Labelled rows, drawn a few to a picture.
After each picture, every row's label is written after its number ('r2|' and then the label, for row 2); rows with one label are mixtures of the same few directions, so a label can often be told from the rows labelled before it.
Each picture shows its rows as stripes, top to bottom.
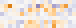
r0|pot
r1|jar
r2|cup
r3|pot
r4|jar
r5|cup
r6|cup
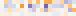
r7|cup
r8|cup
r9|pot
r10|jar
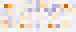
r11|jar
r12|jar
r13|cup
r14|pot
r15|cup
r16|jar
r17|pot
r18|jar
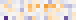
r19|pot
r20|cup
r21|cup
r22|pot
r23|jar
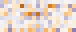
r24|jar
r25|pot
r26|pot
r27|jar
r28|jar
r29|cup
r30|jar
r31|pot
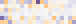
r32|jar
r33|cup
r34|jar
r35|pot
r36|pot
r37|pot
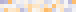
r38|pot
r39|cup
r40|cup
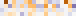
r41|jar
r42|pot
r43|pot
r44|cup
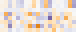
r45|pot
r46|pot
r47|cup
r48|jar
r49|cup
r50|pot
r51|jar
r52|cup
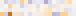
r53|cup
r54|cup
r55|cup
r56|jar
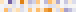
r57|cup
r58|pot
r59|cup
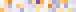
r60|jar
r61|cup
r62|pot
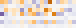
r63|pot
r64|jar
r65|cup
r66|pot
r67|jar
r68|pot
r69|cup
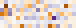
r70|jar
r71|jar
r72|jar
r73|pot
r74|cup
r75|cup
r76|pot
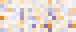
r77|pot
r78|pot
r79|pot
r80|pot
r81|pot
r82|pot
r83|pot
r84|pot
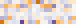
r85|jar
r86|cup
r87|cup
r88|jar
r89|pot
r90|pot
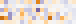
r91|jar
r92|jar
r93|jar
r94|cup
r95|pot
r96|cup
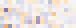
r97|cup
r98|pot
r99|jar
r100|cup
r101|jar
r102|jar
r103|jar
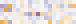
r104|cup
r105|pot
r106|jar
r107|jar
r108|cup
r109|pot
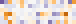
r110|pot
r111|cup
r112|pot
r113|jar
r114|jar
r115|cup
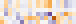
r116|cup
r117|cup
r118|jar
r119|cup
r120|cup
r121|pot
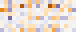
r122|jar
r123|pot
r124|pot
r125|cup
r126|jar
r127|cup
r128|cup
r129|pot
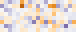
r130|cup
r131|pot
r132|jar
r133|cup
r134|jar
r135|pot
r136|jar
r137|cup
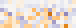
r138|pot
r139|cup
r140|pot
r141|cup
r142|cup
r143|cup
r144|jar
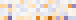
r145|pot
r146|pot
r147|cup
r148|jar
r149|cup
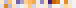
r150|cup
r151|jar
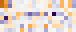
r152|pot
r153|pot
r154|jar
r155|cup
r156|jar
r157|pot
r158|cup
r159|cup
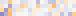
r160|cup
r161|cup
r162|jar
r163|pot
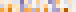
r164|pot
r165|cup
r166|jar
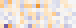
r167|jar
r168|jar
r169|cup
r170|pot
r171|jar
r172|cup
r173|jar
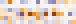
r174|cup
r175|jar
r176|cup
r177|cup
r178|jar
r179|pot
